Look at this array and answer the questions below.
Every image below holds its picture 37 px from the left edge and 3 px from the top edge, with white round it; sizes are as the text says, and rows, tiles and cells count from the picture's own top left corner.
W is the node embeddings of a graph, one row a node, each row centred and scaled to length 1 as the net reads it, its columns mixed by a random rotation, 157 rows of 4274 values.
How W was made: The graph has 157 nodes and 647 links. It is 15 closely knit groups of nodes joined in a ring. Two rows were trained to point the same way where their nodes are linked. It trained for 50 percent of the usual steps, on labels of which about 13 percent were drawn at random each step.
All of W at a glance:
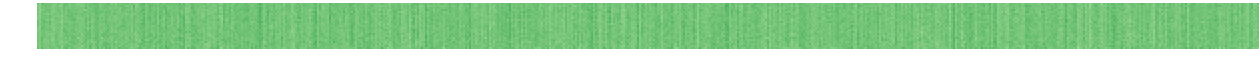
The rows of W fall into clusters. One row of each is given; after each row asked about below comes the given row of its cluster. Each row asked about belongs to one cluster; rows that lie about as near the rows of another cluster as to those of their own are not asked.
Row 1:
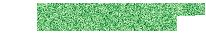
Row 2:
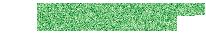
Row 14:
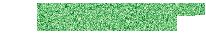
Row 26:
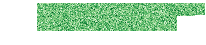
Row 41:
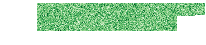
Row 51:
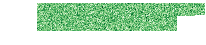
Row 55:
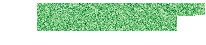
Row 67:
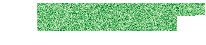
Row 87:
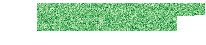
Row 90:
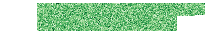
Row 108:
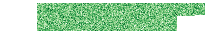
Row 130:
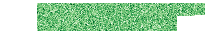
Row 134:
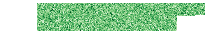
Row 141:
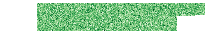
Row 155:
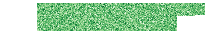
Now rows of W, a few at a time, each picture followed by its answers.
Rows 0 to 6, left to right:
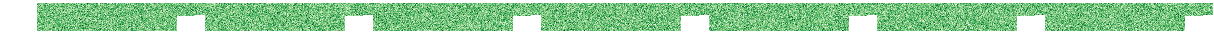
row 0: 26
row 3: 134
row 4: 67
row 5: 90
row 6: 155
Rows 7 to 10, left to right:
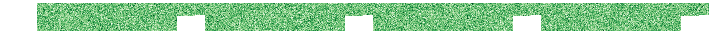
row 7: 130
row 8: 14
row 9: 14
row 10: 1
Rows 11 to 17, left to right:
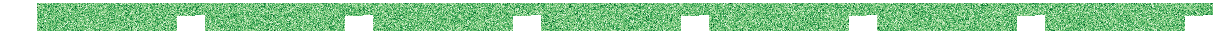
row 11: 1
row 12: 26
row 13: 2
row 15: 90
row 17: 155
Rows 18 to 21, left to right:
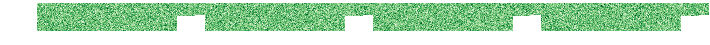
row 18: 55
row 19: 1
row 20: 2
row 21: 14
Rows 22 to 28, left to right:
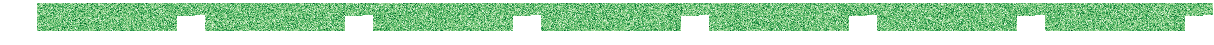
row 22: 26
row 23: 108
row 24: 2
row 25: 67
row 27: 26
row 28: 67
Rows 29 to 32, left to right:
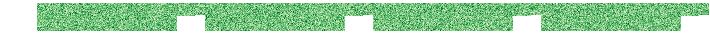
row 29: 67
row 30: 1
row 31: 141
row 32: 108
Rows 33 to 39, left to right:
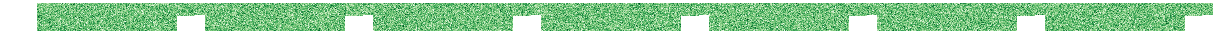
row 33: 87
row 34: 67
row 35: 55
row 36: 51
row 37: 26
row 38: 90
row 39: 130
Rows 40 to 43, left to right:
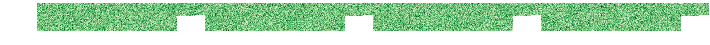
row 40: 141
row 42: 141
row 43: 14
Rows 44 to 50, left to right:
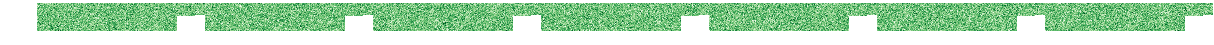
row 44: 41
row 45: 51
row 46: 67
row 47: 87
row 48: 67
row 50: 67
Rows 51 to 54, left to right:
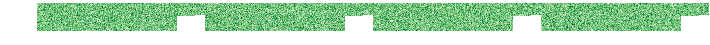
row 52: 87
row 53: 134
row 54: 14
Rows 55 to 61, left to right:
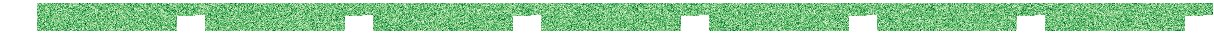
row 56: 2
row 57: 87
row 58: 55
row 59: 87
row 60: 134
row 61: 155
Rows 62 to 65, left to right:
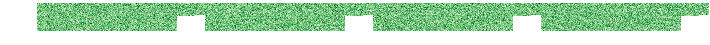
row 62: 108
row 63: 55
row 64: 14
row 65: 90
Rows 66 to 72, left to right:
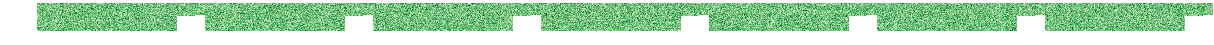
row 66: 67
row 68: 14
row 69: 2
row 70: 87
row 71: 67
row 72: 141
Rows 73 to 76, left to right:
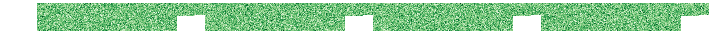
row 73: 130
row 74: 51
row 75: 26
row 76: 26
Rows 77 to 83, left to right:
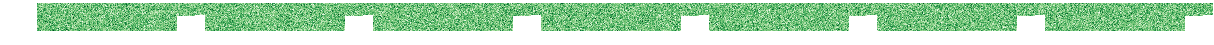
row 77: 87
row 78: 155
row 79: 26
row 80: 90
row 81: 55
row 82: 55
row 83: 2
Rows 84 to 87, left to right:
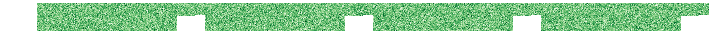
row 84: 26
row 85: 1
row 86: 41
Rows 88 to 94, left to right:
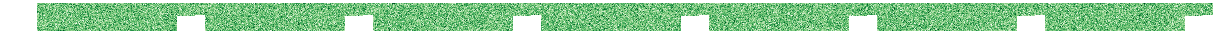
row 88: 67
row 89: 141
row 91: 55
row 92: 1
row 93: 141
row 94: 14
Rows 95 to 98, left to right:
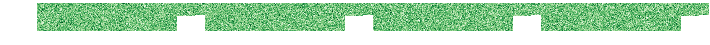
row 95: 155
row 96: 51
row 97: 67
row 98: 41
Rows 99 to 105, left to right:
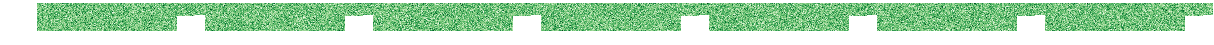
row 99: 2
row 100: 155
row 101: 26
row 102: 41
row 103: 1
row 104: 51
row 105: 55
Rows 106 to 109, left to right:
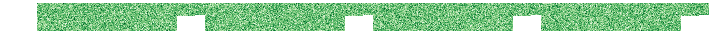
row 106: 108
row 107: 130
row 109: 1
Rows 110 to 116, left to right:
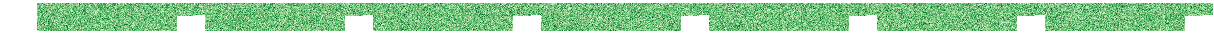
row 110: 55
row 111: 90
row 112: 134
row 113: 41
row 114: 55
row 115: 108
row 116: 130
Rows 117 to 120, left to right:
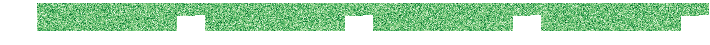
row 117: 108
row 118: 1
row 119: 2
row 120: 51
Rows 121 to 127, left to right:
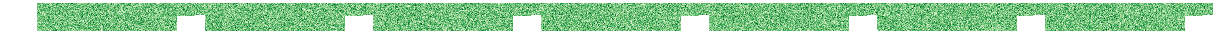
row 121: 90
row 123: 51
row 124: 90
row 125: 51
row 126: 130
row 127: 90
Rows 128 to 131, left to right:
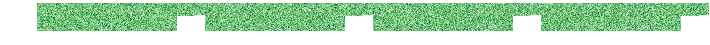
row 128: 90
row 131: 1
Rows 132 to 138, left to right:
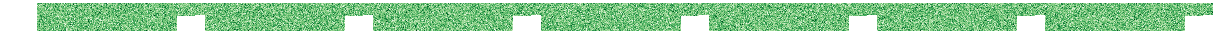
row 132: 26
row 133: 134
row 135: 55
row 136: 14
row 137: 134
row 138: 41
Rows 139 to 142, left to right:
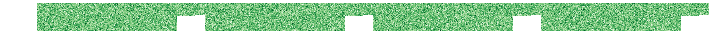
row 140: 108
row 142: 51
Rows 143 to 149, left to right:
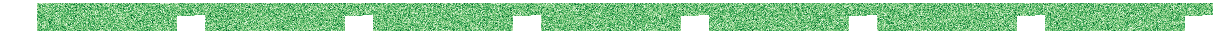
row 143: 14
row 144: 41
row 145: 155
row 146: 130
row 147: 134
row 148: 108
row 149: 2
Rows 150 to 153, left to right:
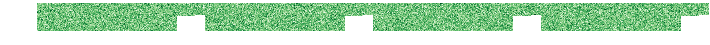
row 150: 108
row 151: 87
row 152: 155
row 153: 55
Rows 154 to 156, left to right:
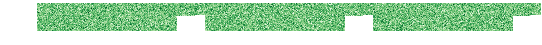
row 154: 141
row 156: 87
